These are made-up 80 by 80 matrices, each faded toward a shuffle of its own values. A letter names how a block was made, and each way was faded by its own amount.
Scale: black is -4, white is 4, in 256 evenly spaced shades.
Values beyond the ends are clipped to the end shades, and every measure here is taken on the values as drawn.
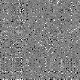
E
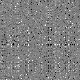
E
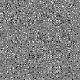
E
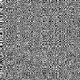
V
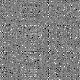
E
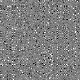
E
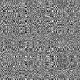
V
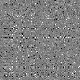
E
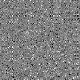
E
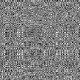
V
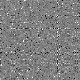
E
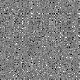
E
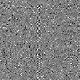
E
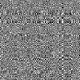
V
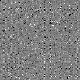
E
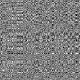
V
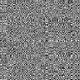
V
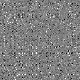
E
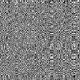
V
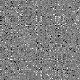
E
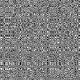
V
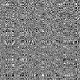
V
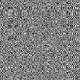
V
